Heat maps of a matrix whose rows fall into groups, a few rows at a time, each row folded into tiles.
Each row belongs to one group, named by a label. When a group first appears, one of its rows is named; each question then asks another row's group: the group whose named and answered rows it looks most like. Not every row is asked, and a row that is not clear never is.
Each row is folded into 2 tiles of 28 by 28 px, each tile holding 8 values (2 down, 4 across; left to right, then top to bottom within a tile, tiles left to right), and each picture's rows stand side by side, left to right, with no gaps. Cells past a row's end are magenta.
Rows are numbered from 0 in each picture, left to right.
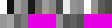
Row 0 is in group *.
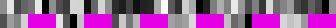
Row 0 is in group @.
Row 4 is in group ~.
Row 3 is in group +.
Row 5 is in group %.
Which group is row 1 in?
+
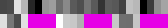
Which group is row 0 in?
+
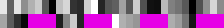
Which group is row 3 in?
~
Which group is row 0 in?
*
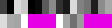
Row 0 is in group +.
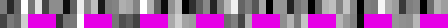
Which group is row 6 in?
~
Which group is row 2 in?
*
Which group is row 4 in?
@
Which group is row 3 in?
%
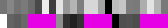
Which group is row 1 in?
*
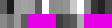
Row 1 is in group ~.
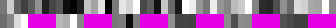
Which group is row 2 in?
@
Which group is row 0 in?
%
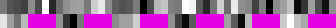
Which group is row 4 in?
@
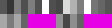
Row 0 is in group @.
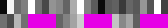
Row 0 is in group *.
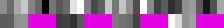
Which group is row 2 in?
*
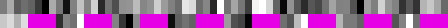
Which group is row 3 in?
@
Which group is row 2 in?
+
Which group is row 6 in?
~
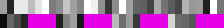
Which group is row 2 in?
~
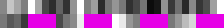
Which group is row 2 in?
%
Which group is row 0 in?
*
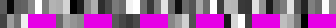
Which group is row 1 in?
%
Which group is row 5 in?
~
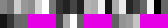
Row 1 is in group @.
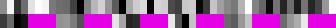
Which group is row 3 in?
+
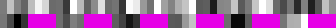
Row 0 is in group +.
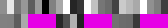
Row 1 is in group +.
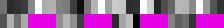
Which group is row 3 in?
*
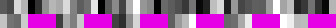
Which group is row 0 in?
+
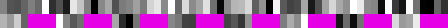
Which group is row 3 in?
*
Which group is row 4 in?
@
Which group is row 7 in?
+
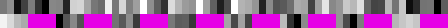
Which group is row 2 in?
*
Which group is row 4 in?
~
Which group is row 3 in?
*
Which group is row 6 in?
@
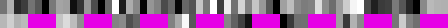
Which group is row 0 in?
%
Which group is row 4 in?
*
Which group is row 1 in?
%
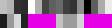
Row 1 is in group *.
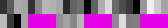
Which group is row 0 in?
+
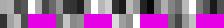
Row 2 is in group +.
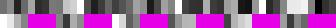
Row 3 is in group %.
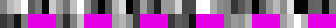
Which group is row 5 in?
%
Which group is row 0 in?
@
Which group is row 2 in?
%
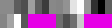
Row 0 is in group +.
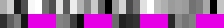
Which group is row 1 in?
*
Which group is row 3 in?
@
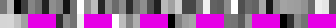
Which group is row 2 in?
%
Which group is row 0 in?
%
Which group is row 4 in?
@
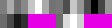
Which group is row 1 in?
+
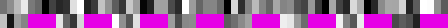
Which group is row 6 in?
+
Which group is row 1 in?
+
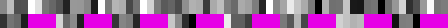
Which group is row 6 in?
%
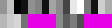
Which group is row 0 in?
%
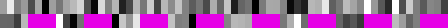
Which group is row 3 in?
~
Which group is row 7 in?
*
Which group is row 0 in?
@
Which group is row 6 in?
*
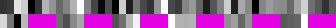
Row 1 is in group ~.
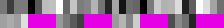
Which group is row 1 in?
*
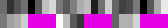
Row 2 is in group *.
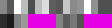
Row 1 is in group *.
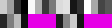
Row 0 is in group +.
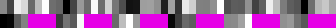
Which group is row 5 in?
~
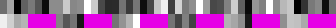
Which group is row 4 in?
~
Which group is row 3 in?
*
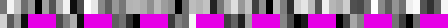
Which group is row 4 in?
@
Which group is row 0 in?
~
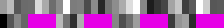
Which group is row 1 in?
@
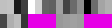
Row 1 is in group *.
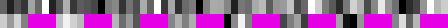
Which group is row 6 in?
+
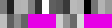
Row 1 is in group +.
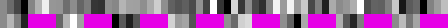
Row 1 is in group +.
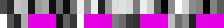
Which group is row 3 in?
~
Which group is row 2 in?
*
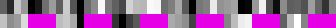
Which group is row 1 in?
~
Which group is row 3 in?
~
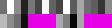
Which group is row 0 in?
~
